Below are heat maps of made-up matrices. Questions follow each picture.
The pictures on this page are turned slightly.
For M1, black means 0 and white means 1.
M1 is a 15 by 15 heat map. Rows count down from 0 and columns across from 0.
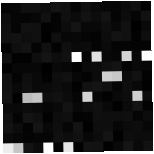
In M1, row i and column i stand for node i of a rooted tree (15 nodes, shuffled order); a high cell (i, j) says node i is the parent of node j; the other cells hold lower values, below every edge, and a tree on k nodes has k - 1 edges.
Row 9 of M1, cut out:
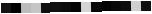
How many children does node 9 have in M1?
4
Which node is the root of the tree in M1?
5
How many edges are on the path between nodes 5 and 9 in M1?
1
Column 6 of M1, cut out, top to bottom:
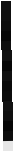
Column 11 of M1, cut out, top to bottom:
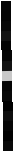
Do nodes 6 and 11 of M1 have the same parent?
no
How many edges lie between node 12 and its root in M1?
1
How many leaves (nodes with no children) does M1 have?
11
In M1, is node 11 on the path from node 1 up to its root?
no
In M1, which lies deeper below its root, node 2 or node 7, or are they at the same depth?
node 2
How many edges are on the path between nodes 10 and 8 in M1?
4
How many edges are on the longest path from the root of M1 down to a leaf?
2
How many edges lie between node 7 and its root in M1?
1
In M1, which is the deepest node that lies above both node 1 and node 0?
14
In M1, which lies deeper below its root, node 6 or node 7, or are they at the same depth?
node 6
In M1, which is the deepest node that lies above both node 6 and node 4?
14
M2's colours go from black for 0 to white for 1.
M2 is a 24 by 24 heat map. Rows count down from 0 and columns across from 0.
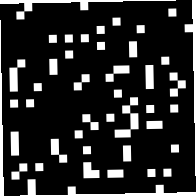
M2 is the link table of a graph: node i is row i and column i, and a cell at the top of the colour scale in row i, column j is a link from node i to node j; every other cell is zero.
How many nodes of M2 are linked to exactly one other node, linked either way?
0
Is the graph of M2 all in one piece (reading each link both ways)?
yes
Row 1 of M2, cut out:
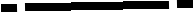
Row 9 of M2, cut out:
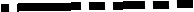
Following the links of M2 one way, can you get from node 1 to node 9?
yes
